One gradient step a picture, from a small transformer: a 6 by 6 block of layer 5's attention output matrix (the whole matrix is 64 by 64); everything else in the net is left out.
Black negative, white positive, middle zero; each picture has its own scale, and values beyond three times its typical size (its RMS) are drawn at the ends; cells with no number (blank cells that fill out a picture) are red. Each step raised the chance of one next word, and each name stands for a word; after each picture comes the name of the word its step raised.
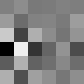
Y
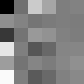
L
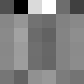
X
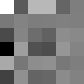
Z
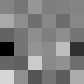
Y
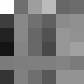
Z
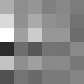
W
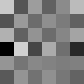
L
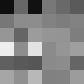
Z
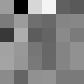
X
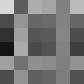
Z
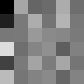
W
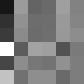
W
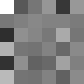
X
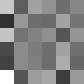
Y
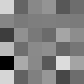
X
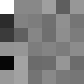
X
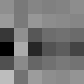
Y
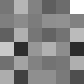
W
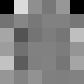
X
